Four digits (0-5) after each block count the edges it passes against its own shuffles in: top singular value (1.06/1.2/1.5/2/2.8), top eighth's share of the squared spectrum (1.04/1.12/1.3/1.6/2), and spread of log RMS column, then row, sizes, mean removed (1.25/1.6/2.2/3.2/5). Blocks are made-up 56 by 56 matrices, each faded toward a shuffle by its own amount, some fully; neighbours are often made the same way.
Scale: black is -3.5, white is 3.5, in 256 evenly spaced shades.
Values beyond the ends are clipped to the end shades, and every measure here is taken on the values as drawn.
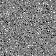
0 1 0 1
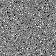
0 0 0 0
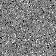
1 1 0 0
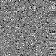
3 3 1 1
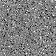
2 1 0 0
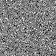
2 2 0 0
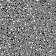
0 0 0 0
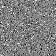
2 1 0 0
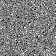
1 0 0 0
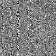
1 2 3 0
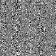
1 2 3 0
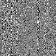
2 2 3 0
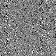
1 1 2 0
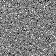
0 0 0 0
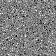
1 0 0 0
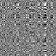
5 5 3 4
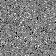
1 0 0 0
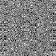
4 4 2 2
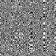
4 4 3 2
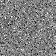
2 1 0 0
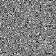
3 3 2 1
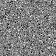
2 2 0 0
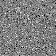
2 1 0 0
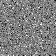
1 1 0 0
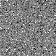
2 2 1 0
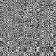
4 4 3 2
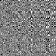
4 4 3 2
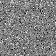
2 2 0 0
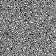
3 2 0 0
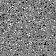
2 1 1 0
